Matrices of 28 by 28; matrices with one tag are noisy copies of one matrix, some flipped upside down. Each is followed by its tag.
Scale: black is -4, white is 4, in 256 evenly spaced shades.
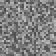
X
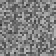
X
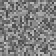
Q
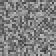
Q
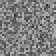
X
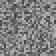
X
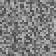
X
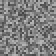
Q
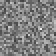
X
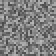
Q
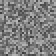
Q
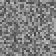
X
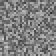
Q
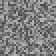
Q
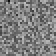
X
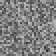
X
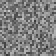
X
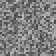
X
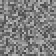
Q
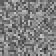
Q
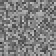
Q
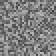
Q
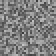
Q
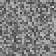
X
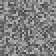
Q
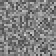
Q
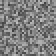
Q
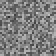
X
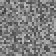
X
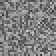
Q
